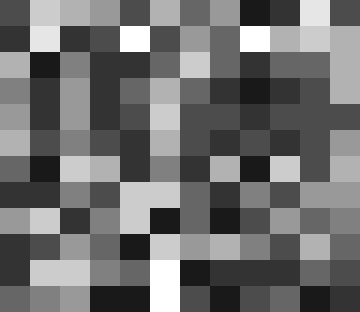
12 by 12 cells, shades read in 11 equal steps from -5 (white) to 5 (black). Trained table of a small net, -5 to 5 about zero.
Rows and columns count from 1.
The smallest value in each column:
-2 -4 -3 -2 -5 -5 -3 -2 -5 -3 -4 -2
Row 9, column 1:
-1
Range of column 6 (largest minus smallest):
9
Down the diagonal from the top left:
2 -4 0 3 2 -2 3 3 2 2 1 3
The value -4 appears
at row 1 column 11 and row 2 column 2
